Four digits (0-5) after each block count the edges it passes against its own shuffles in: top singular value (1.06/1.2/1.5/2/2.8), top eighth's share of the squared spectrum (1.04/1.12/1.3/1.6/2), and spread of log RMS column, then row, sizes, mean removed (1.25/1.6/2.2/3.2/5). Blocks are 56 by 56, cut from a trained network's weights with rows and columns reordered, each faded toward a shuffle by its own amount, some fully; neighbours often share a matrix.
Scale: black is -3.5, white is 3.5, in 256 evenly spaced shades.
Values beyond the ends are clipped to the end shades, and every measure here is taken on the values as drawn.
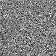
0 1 0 0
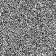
2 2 0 0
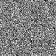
3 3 1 0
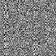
4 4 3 1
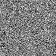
1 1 0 0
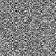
4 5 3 1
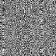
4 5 3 1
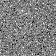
0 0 0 0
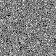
1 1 0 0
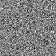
2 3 1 0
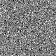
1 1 0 1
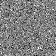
1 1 0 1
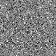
2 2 0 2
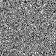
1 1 0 1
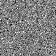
0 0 0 0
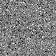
0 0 0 0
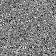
1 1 0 1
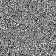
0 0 0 0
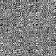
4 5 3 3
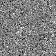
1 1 1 1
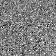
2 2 0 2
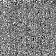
2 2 0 2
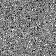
0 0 0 0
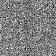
1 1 0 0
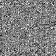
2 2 0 2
